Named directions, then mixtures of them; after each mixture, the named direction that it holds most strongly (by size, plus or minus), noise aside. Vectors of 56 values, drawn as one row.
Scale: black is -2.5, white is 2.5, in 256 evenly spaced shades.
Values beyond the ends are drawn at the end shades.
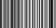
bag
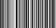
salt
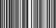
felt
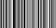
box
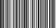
salt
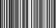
felt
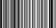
bag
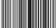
felt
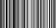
box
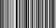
salt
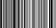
box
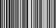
felt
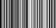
felt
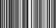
felt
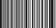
bag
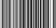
bag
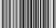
bag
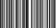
felt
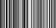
felt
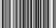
bag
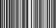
felt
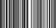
felt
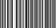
box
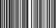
felt
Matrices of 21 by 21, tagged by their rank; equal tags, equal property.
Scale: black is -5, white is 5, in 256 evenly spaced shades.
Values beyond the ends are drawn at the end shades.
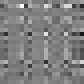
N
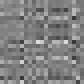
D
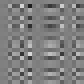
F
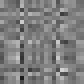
N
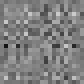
D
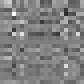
D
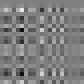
F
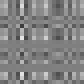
F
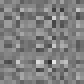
N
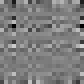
N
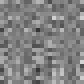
D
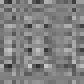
N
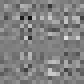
D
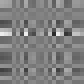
F
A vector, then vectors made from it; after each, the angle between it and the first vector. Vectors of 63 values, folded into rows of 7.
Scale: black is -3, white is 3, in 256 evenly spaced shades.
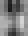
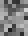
partly aligned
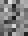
orthogonal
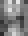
nearly opposite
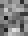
partly opposed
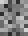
partly aligned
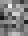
partly opposed
